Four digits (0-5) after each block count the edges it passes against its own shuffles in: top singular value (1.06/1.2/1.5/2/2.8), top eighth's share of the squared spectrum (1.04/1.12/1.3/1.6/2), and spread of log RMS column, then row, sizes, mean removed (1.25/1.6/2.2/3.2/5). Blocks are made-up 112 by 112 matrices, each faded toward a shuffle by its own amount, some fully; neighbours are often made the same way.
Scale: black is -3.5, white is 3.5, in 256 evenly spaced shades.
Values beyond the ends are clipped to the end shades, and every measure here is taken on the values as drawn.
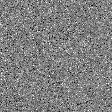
0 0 1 0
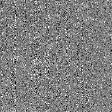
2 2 3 0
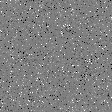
0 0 0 0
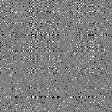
5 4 3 3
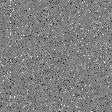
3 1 0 0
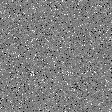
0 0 0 0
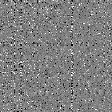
4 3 2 1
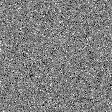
0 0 0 0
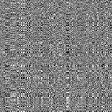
5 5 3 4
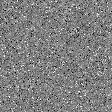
0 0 0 0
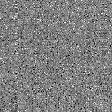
4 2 1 1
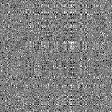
5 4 3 3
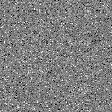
3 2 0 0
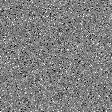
2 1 0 0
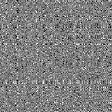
5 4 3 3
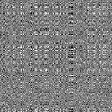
5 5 3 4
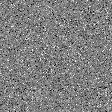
0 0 0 0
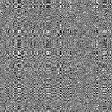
5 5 4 3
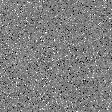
1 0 0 0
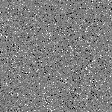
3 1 0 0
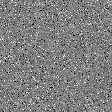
2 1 0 0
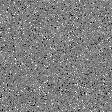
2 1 0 0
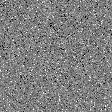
2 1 0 0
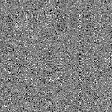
4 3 2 2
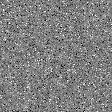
2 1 0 0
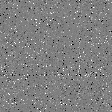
2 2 1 1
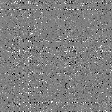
3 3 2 2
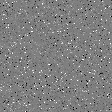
0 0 0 0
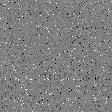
2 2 0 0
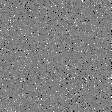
2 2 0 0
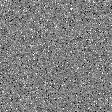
1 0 0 0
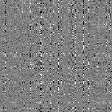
5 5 4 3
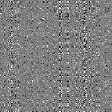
5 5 4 3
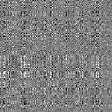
5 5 4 3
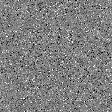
3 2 0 1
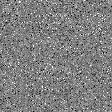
3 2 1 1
